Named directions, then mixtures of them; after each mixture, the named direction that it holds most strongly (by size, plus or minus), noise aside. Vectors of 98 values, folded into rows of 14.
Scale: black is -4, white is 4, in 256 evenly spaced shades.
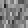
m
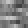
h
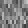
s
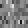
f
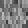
s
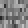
m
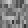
s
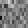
m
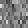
f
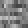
h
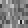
f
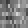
h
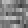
h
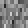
m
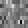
f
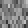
s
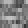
h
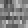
h
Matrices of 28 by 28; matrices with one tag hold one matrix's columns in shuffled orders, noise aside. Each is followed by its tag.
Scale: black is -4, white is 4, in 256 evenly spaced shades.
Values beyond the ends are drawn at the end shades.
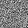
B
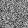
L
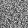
L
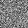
B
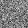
L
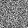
B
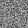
B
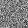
L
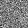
B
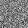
L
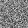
L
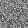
L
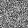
B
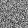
L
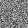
L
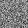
L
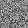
L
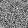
L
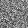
L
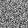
L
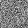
B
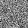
L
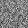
L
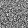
L
